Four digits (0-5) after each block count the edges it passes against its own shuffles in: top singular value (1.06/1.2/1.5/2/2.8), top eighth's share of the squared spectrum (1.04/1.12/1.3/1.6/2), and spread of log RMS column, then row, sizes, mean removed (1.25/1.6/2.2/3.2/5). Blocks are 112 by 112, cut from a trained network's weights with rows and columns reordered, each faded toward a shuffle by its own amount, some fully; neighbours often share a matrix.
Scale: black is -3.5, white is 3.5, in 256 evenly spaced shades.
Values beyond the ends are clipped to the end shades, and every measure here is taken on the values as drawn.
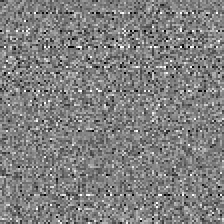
3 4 1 3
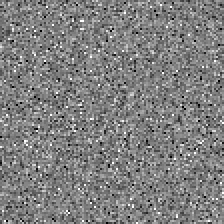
0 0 0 0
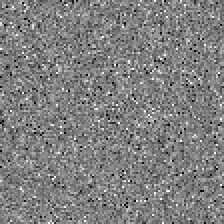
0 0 0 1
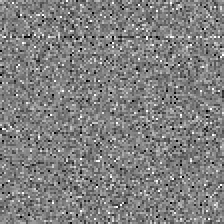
2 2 1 1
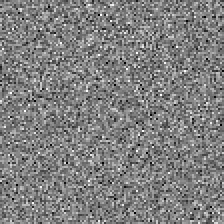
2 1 0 0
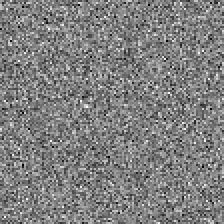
3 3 1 0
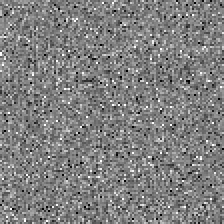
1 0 0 1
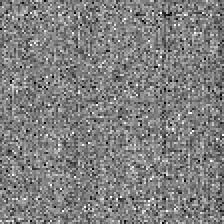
3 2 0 2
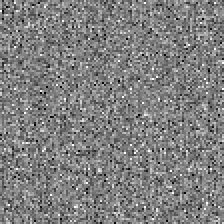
2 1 0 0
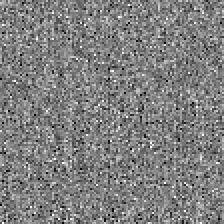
2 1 0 1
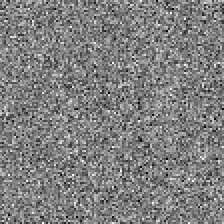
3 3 1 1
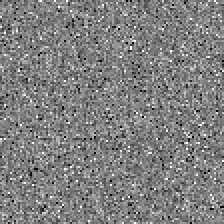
0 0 0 0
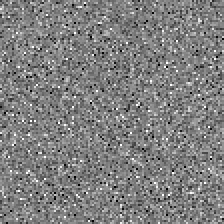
0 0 0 0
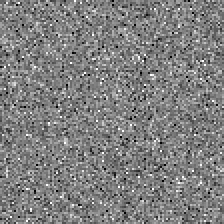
0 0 0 0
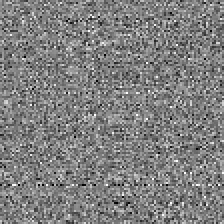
3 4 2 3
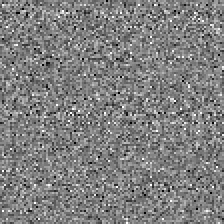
2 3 0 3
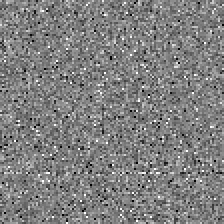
2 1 0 0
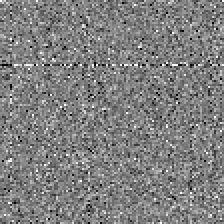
3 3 2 1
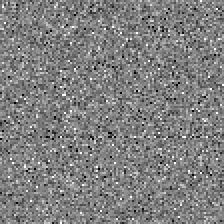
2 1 0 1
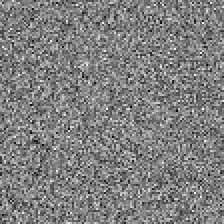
2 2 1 0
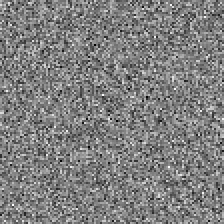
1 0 0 0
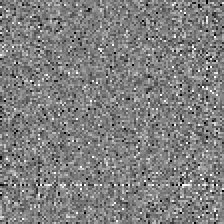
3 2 2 1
